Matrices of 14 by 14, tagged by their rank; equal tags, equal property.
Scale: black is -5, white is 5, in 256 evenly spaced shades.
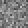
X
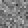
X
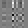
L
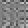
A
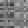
A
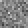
X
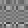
L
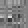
A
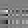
L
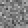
X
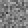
X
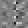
A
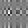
L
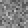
X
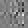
A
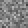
X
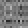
A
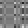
L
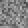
X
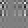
L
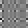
L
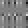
L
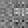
A
